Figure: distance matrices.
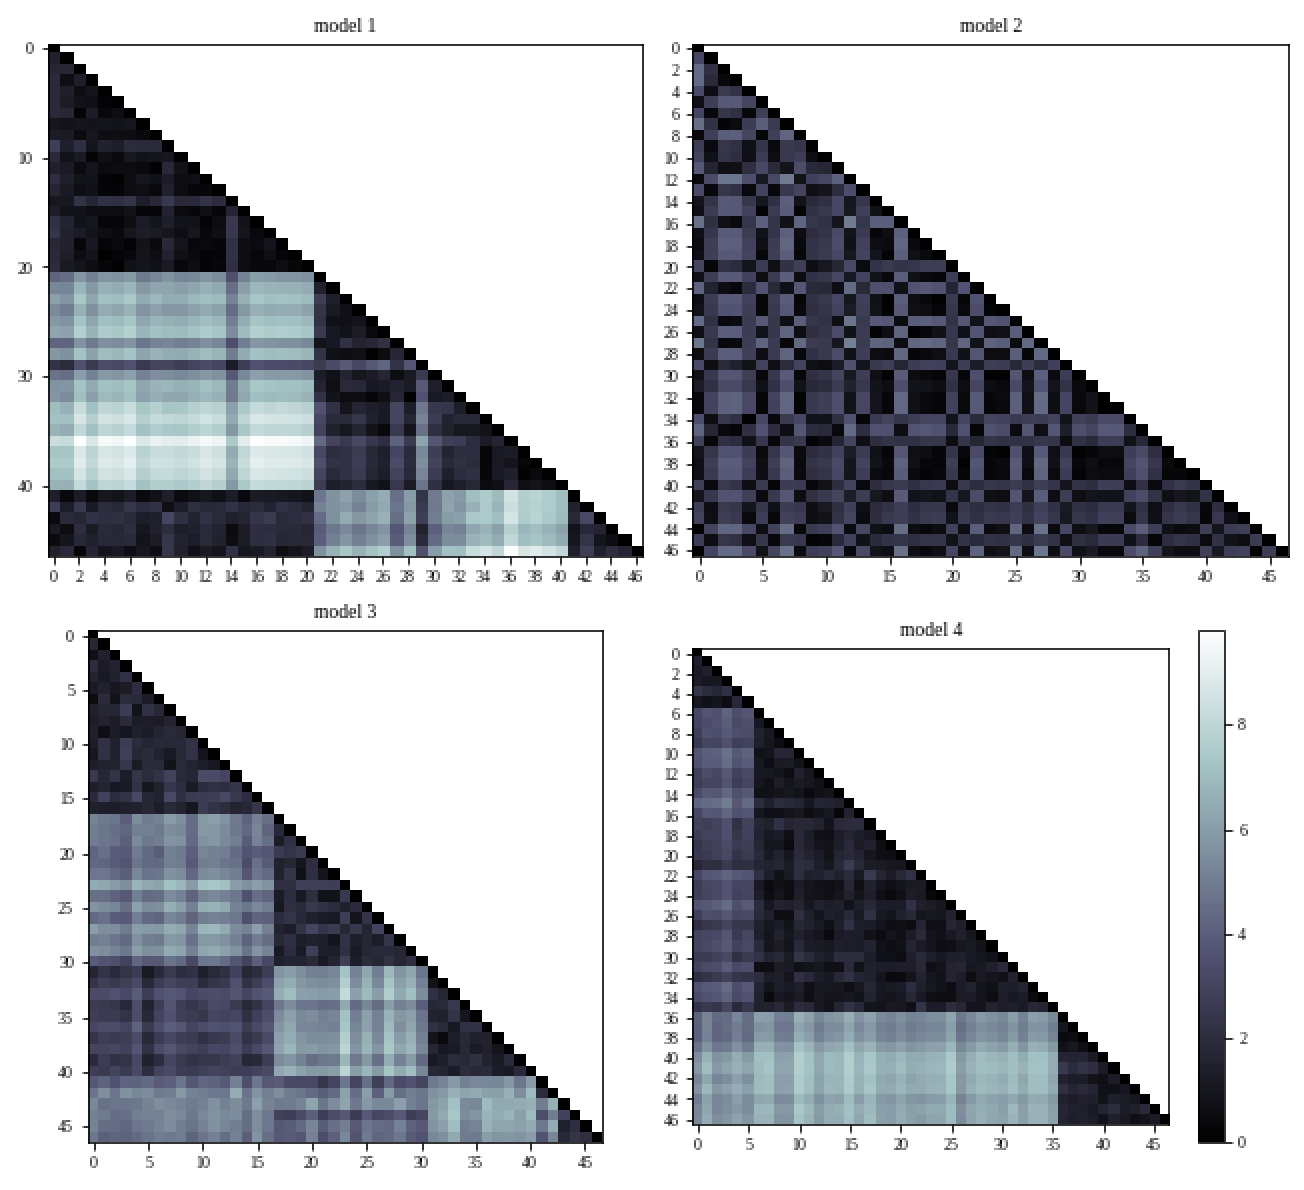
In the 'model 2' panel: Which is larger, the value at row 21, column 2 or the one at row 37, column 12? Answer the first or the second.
the first
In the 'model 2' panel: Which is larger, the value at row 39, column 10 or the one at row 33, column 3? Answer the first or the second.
the second
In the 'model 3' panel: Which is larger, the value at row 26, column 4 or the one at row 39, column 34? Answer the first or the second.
the first
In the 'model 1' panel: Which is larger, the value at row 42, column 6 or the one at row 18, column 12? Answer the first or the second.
the first
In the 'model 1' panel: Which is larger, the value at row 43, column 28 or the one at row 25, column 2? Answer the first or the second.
the second
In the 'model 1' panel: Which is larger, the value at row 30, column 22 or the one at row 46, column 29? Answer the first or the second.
the second
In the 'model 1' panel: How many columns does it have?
47
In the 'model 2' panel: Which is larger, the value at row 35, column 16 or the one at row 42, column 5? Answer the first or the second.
the second
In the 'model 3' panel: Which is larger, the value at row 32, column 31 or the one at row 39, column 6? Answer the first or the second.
the second
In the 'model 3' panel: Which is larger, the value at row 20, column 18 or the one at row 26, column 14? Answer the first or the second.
the second
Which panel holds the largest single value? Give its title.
model 1
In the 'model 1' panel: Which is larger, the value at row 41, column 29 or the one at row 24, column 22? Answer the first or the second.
the first
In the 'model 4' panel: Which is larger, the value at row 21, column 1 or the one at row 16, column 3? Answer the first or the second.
the second
